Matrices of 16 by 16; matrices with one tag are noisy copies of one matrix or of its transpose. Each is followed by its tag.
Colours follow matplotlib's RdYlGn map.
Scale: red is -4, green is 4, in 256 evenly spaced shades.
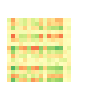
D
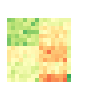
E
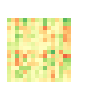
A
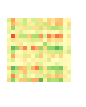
D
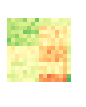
E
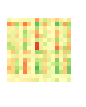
D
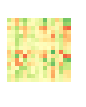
A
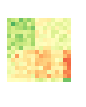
E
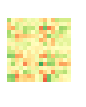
A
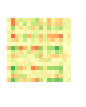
D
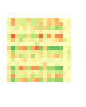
D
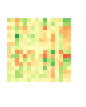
A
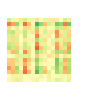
D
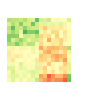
E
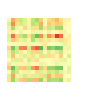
D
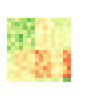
E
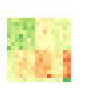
E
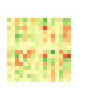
A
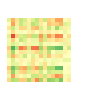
D
